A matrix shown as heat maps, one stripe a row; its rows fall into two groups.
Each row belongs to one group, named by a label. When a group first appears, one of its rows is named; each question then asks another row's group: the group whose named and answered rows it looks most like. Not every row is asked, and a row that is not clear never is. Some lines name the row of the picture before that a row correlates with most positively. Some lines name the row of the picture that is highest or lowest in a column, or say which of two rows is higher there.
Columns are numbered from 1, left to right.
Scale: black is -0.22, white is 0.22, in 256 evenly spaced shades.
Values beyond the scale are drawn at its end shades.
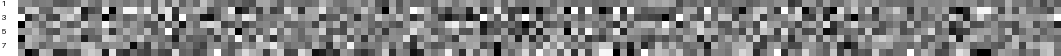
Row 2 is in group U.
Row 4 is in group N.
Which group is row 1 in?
N
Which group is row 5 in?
U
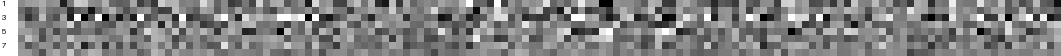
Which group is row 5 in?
N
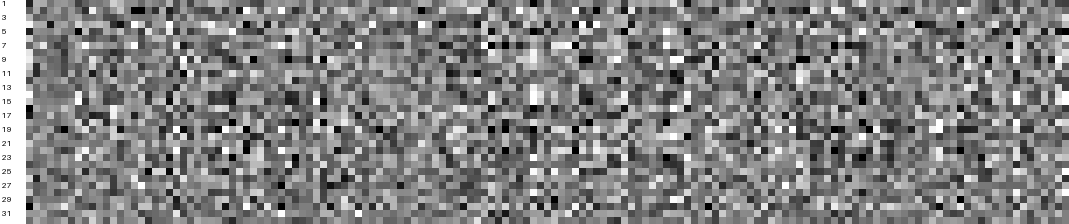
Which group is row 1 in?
N
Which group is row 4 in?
U
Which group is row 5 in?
N
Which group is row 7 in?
U
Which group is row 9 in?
N
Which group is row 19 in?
U
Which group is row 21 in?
U
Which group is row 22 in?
U
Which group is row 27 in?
U
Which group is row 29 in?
N
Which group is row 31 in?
U
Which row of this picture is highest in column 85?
9
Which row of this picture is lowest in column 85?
12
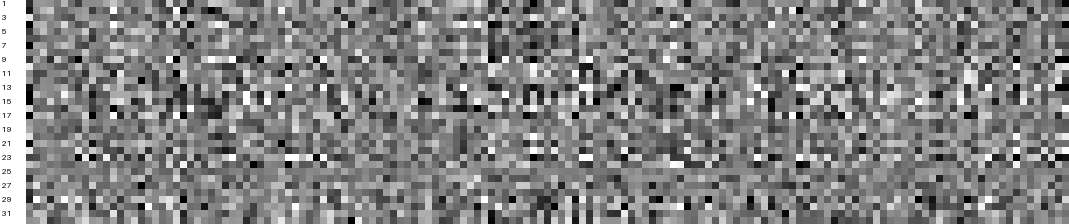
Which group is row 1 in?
N
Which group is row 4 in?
N
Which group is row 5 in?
U
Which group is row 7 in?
N
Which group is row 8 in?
U
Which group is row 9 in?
N
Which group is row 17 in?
U
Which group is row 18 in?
N
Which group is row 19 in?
N
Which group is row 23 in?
N
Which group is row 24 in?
N
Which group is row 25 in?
U
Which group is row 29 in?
U
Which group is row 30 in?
N
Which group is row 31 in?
U
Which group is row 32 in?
U
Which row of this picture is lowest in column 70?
29
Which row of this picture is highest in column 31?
17
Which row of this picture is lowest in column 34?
9
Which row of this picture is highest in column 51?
14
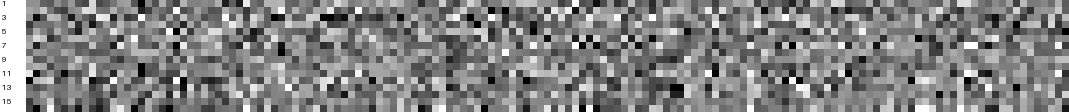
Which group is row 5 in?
N
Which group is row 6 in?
U
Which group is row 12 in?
U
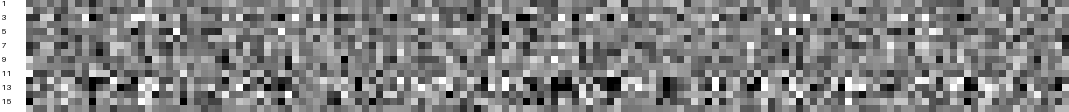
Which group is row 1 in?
N
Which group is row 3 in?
U
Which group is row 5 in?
U
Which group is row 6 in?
N
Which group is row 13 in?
U
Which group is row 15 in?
U
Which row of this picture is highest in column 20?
9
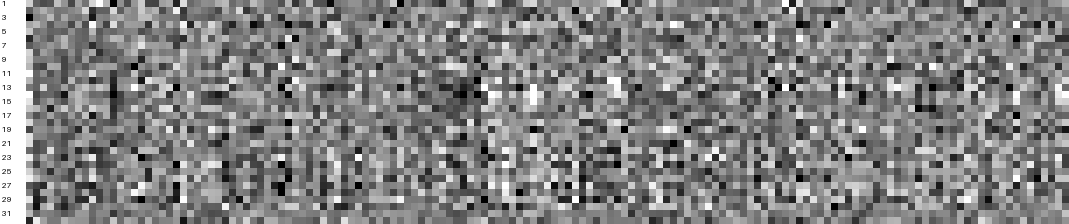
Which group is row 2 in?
U
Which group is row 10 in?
U
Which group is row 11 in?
U
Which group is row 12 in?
N
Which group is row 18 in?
N
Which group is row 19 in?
N
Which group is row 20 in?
N
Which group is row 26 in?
N
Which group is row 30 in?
U
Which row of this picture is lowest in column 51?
10
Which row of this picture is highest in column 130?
10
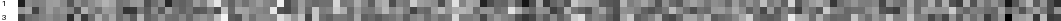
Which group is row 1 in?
N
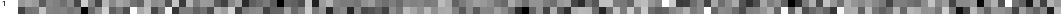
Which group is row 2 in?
U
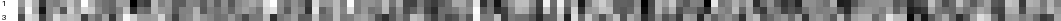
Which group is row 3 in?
U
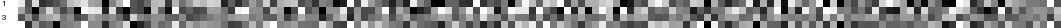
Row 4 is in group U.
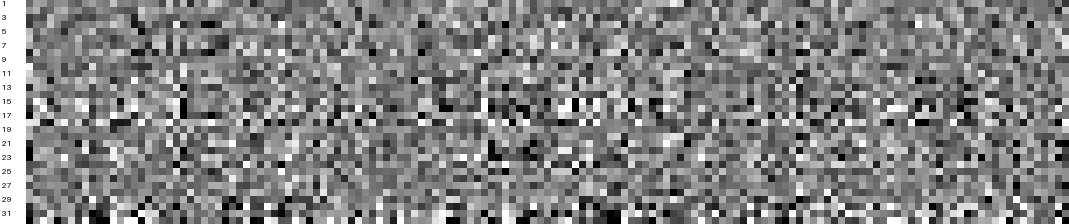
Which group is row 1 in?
N
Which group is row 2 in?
U
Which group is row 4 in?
U
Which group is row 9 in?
N
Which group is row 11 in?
N
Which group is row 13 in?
U
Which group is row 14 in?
N
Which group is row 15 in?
U
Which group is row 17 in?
U
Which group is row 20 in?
N
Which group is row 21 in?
N
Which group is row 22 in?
U
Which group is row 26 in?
N
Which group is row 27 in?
N
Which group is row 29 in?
N
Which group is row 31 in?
U
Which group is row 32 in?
U
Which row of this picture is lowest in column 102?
16
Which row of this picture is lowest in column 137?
23
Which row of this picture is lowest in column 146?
21
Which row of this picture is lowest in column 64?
16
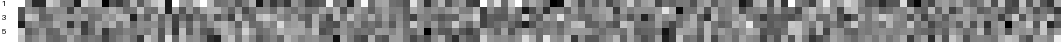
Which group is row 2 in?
N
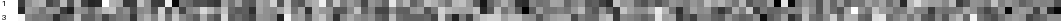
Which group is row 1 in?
U
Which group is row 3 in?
N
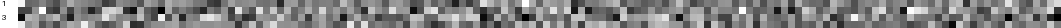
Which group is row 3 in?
N
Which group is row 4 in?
U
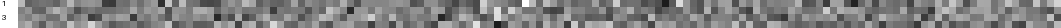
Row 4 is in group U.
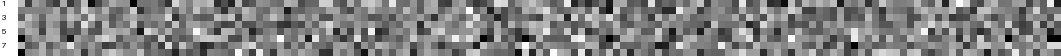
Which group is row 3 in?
U
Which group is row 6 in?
N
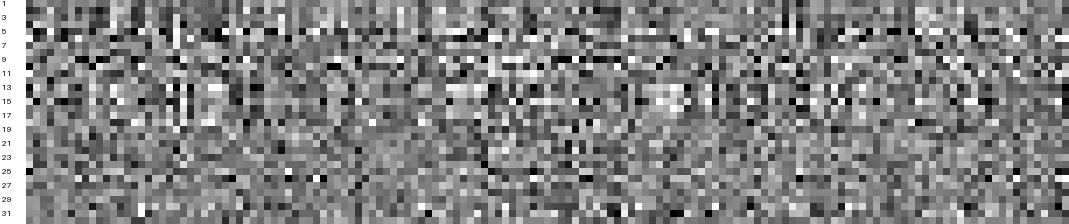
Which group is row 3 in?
U
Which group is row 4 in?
U
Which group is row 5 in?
U
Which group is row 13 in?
N
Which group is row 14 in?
N
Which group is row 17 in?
N
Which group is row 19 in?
U
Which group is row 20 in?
N
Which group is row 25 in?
N
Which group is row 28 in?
N
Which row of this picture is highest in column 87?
9
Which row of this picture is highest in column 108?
5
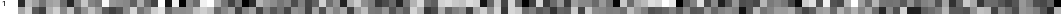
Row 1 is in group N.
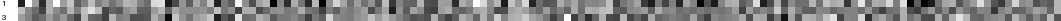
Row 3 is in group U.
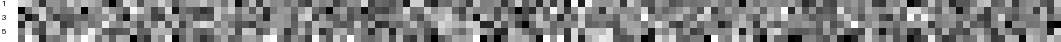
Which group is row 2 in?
U
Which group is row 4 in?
N
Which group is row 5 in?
U
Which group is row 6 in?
U
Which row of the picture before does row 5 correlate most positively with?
2
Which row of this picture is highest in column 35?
2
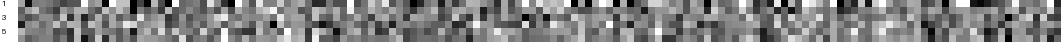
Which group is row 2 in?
U
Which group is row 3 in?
N
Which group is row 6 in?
N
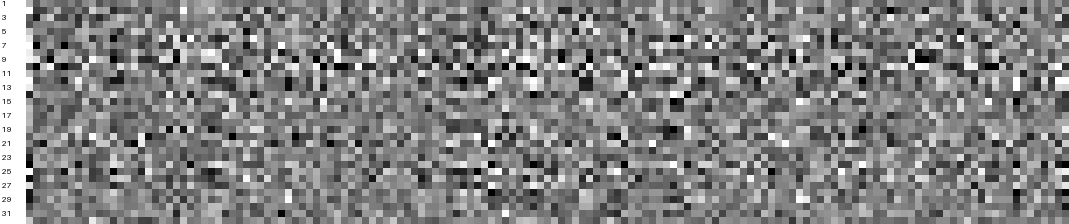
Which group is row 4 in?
N
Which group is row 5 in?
U
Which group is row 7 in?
U
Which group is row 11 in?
U
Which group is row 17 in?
U
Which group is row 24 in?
N
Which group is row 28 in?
N
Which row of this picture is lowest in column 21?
19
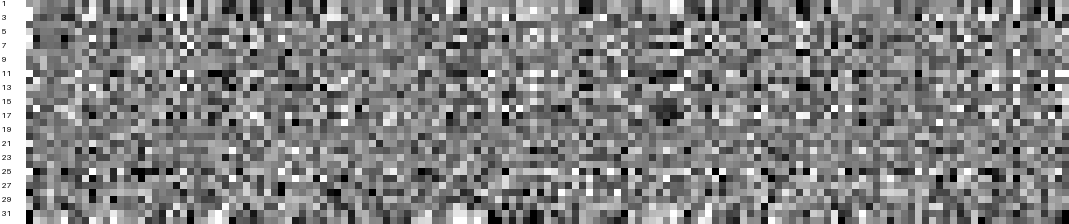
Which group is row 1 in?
N
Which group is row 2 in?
N
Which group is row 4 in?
N
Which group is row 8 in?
N
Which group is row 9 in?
U
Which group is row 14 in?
U
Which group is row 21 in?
U
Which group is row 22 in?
N
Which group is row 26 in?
N
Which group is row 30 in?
U
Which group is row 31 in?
N
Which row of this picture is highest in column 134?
16
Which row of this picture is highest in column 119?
27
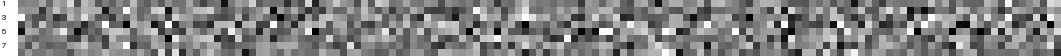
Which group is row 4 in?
U
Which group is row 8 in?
N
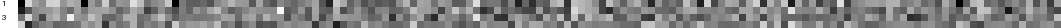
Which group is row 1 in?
U
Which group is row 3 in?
U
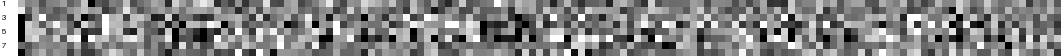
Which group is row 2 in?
U
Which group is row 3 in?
U
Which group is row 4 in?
N
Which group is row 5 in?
U
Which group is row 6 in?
U
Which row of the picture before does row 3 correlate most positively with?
1
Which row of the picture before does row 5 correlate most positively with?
1
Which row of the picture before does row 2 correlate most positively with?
4
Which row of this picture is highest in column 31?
6
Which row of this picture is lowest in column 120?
6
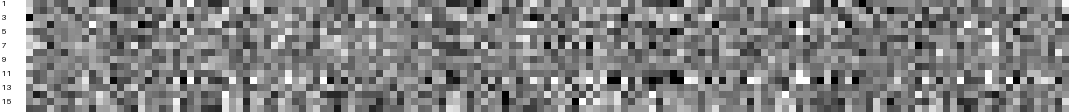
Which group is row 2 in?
U
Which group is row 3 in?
N
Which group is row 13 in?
U
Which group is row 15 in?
U
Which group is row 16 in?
U
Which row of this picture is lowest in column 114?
12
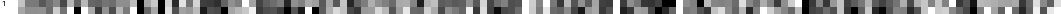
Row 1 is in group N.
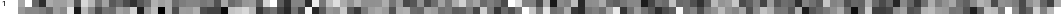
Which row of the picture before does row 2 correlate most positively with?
2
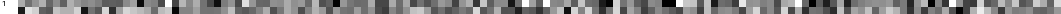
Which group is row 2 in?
U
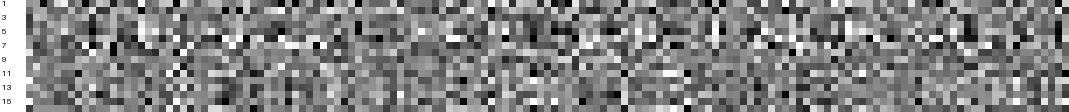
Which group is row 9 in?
U
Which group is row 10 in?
U
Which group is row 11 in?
N
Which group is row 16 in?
N
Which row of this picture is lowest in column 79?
6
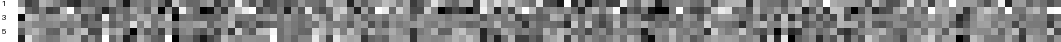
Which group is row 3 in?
U
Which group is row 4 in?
U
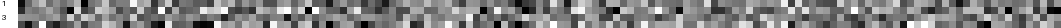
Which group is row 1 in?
U
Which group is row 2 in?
N
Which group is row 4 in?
U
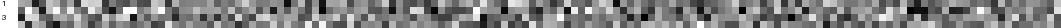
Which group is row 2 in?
U
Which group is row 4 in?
U
